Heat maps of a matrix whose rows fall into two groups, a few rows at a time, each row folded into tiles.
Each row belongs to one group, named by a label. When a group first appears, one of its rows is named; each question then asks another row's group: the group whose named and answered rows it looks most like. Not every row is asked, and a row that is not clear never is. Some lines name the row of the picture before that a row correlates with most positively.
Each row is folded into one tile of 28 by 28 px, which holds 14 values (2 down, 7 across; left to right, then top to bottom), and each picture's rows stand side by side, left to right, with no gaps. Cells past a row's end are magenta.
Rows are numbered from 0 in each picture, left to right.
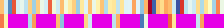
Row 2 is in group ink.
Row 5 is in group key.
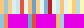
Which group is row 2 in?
ink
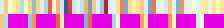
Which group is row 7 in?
key
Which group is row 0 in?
ink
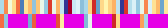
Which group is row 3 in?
key
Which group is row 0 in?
ink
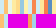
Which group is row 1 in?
ink
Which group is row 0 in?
ink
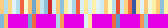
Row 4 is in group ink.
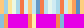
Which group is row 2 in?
ink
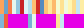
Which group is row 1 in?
key
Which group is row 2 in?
ink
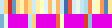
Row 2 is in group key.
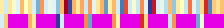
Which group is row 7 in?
key
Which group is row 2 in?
key
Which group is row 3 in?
ink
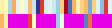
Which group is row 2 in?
key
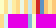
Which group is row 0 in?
ink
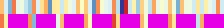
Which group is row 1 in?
ink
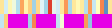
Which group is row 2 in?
key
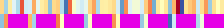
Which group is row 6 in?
key
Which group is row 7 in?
key
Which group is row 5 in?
key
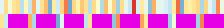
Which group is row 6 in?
key
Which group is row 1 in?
ink
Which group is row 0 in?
ink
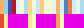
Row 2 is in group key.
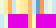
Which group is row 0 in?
key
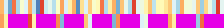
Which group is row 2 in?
ink
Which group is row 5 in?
key
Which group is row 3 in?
ink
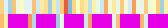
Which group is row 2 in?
key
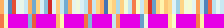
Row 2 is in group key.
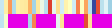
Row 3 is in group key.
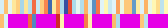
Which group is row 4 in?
ink
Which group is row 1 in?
ink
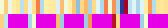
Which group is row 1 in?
key
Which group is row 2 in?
ink
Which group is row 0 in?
ink
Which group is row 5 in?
key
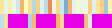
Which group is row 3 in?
ink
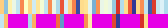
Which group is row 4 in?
ink
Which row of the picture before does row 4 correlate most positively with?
3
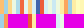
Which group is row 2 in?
key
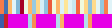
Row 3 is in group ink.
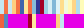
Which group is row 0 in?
ink
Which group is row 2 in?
ink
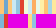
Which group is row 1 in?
ink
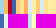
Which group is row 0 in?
key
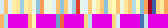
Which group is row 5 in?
key
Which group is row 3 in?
ink
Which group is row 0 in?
ink
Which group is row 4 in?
ink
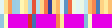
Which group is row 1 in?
ink
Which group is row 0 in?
key
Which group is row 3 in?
key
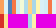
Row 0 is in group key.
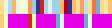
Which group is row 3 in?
key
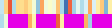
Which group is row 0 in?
key
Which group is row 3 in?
ink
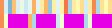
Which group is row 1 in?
ink
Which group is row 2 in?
key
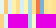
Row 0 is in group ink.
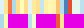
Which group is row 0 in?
key
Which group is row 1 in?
key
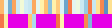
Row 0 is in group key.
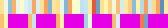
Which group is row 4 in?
ink
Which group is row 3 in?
key
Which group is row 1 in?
ink
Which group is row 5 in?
ink
